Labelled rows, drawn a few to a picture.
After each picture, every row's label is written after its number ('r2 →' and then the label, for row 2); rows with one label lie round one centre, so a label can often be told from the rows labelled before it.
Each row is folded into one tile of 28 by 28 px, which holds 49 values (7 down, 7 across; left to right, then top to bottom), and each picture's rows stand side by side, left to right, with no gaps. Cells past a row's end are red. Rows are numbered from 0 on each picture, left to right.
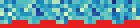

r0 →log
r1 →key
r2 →log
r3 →key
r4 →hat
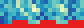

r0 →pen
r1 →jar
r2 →jar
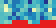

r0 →jar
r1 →hat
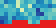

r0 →pen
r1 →key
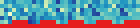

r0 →log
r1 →pen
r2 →hat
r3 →key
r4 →key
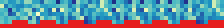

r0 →key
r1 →log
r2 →hat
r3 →pen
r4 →hat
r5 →hat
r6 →hat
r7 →pen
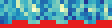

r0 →pen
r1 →jar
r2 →jar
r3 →hat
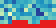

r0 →log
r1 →key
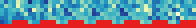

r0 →pen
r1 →hat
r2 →key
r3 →key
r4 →key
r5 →jar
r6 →log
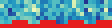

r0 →key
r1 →jar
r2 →pen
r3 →hat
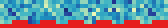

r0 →key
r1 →pen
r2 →key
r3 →log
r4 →hat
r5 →key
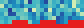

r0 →key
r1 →hat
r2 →pen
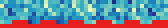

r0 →key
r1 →pen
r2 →pen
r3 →jar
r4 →hat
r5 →key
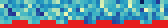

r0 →key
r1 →key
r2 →log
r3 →pen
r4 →pen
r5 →hat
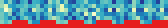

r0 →jar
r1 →hat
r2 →jar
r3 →log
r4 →hat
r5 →hat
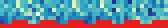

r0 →pen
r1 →log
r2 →pen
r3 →pen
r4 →hat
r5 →key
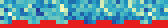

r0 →log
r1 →key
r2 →jar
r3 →pen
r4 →pen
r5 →log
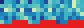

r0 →hat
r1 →hat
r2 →pen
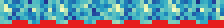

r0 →jar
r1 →hat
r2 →jar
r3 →key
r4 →jar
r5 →jar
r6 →jar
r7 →hat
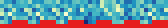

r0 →log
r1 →log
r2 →log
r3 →pen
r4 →jar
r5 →log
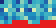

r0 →hat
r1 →hat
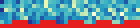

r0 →hat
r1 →pen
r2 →pen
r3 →log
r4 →log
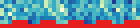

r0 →log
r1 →pen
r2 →jar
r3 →pen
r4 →hat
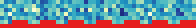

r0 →log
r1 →jar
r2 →log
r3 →hat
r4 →key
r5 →log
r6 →key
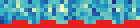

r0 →pen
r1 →hat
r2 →jar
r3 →key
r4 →hat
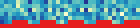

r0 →pen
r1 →hat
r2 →log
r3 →hat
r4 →log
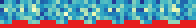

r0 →hat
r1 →jar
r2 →log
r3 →log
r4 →hat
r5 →hat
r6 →jar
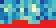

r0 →hat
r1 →jar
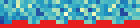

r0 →pen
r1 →key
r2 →log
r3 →log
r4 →key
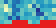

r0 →jar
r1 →key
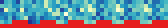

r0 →hat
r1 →pen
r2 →log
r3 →jar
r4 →jar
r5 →jar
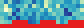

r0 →jar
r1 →pen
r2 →key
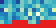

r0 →hat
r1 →log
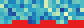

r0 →key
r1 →pen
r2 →log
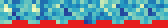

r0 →jar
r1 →jar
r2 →key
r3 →pen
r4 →key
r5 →key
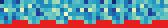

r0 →hat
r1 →key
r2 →log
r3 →hat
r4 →hat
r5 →key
